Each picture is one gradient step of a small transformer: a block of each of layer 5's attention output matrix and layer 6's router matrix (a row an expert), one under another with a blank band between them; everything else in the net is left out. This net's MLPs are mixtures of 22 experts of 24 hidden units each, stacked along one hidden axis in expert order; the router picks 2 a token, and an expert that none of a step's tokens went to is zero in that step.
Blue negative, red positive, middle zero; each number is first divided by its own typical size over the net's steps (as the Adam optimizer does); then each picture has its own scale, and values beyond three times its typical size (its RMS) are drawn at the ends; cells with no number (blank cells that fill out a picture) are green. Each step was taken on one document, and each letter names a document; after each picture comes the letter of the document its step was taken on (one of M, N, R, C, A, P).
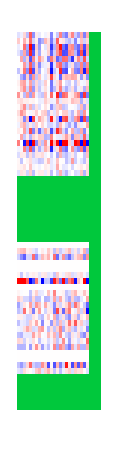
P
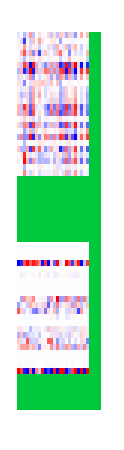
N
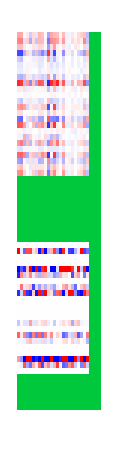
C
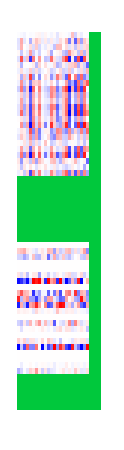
P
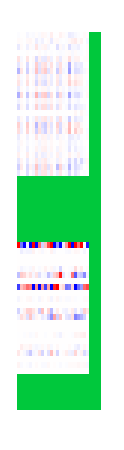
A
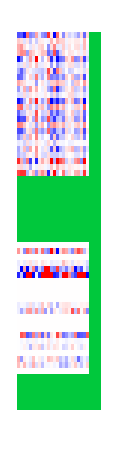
C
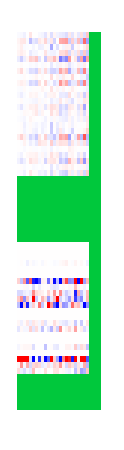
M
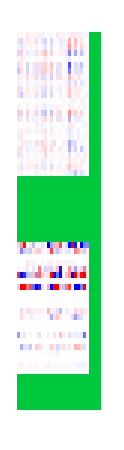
A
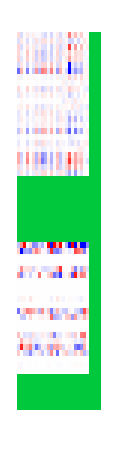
A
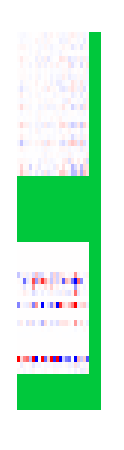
M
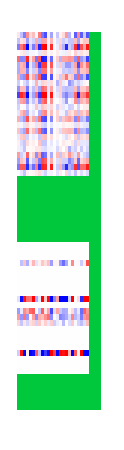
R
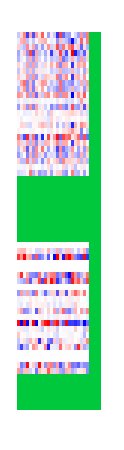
P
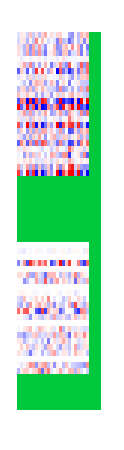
P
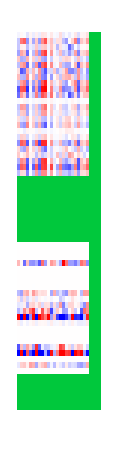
R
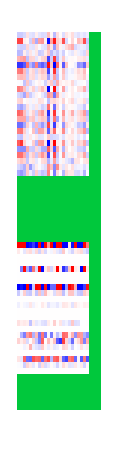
C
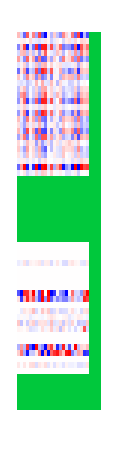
R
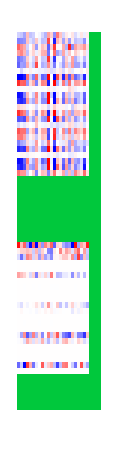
C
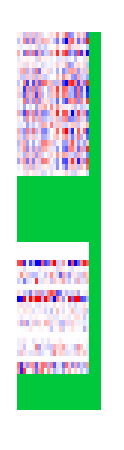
P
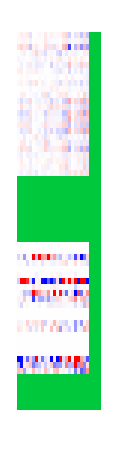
M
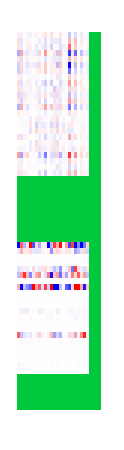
A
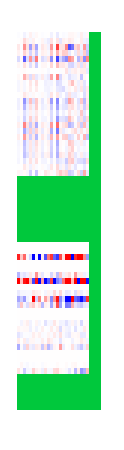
M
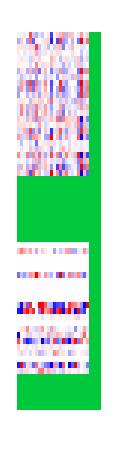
P
